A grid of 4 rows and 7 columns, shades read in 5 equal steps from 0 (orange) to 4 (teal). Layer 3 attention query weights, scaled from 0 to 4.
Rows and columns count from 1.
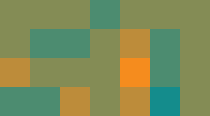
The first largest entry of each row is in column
4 2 6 6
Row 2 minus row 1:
0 1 1 -1 -1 1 0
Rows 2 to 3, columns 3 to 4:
3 2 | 2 2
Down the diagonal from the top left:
2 3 2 2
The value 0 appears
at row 3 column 5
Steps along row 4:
same down up down up down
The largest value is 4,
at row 4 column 6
